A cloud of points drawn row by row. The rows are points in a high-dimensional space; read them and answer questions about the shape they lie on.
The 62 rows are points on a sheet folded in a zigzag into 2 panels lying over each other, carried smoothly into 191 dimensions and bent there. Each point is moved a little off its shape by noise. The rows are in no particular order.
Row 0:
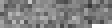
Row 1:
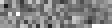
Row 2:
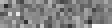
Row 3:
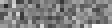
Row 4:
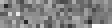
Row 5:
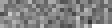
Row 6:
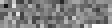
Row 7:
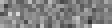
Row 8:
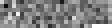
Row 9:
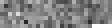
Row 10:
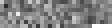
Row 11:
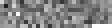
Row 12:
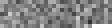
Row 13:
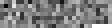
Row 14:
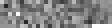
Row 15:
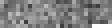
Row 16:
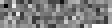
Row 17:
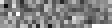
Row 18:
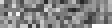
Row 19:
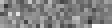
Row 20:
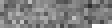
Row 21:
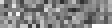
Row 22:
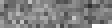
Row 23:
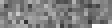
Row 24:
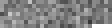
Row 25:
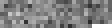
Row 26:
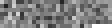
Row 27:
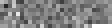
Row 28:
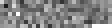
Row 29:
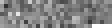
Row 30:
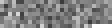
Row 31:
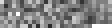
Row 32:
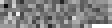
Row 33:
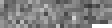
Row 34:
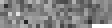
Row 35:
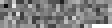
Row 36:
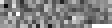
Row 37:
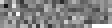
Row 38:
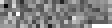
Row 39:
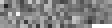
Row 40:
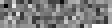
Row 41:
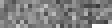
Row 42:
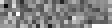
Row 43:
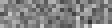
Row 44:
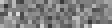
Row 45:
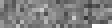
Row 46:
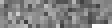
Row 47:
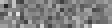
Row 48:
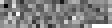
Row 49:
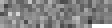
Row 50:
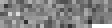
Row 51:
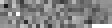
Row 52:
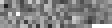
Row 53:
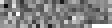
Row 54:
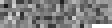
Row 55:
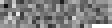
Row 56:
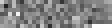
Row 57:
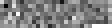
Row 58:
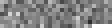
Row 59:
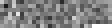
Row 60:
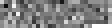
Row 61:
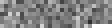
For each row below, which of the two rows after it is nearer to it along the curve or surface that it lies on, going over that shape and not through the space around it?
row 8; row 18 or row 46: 18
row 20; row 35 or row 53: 53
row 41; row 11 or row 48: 11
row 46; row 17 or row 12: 17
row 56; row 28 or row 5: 5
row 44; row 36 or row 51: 36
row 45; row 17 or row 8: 17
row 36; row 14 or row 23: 14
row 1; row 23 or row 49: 49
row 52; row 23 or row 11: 11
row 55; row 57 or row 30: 57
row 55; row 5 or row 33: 5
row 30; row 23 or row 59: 59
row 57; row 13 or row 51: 13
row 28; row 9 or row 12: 9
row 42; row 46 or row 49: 49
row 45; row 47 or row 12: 12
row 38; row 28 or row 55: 55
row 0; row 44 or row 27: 44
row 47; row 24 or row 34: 34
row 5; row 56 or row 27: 56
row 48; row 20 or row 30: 30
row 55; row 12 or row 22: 12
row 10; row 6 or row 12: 12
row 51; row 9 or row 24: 9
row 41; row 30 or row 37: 37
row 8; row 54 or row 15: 54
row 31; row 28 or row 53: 53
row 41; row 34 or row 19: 34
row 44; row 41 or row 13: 13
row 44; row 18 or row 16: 16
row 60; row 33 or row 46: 46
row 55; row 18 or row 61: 61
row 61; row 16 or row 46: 16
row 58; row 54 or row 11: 54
